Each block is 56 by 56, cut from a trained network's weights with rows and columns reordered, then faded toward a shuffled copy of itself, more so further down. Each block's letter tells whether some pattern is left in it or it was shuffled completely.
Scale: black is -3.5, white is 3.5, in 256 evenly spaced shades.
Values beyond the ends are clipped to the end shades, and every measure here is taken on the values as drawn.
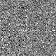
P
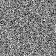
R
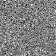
P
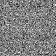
P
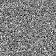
P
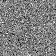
R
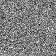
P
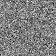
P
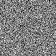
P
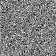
R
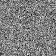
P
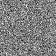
R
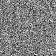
P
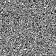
R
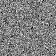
R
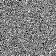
R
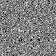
P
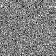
P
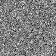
R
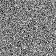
R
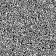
R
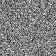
R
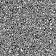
P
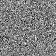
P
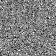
R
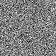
R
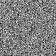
R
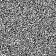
R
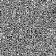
P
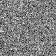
R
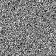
R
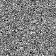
P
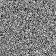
R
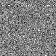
P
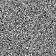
P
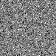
R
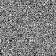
P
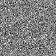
P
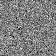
R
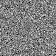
R
